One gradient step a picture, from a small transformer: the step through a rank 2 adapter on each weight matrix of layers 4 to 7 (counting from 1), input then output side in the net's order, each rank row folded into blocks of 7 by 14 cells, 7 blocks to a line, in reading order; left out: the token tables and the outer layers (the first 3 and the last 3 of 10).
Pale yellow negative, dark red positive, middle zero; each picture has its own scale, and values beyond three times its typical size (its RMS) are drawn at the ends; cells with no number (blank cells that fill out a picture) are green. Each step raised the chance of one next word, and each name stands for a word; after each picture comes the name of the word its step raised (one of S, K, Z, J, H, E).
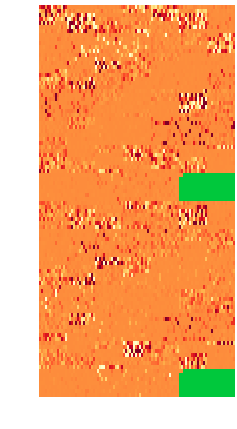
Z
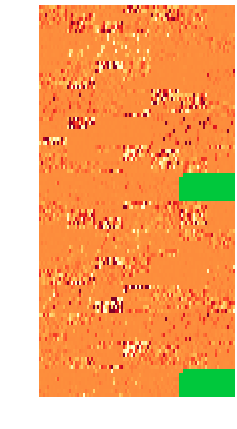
Z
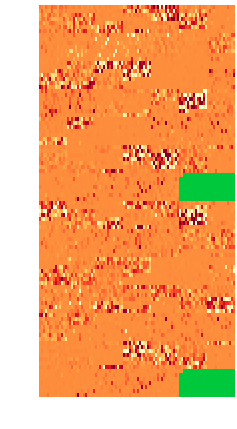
Z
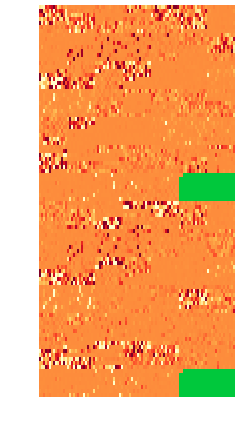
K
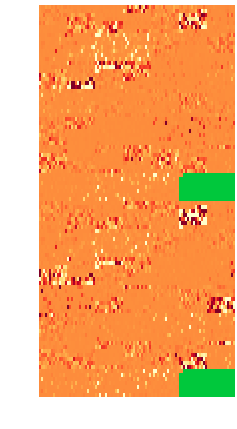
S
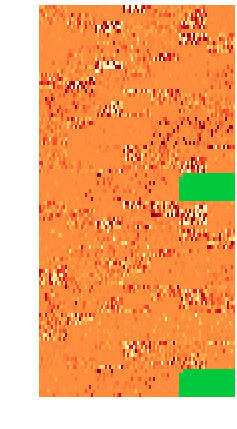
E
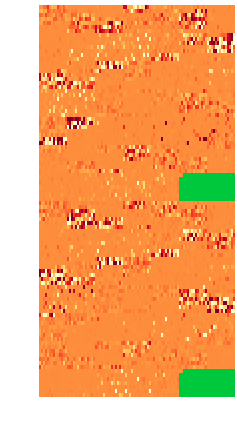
S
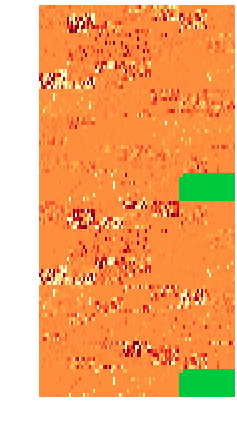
K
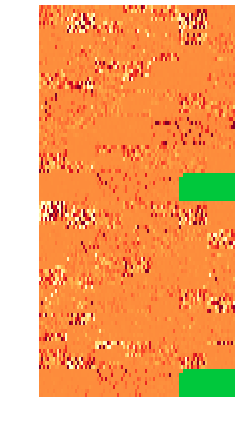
E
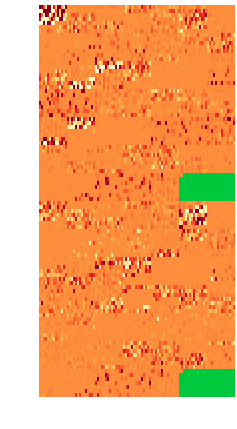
E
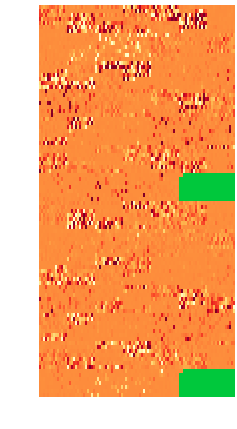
Z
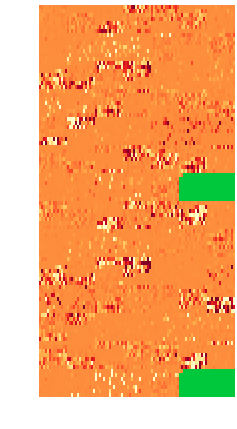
S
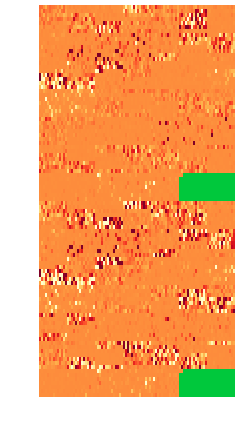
K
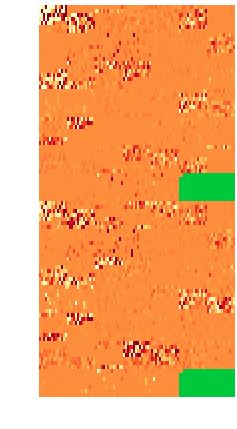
K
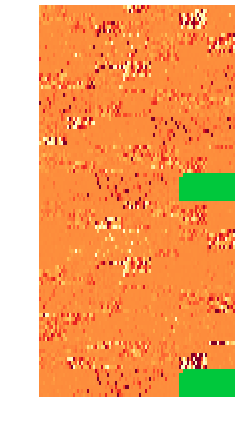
E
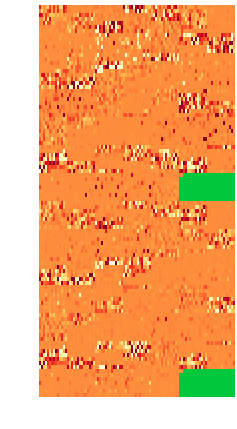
Z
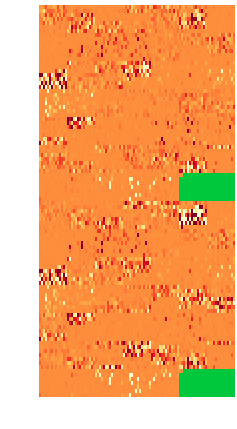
K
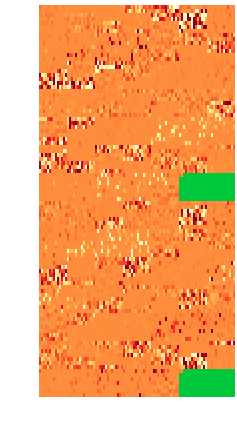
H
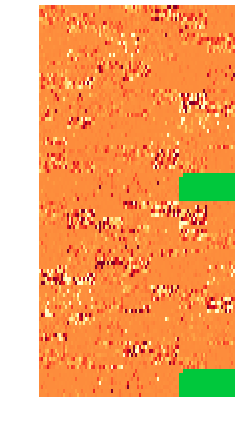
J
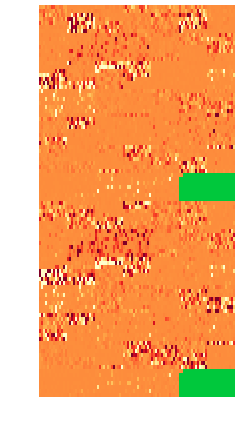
K
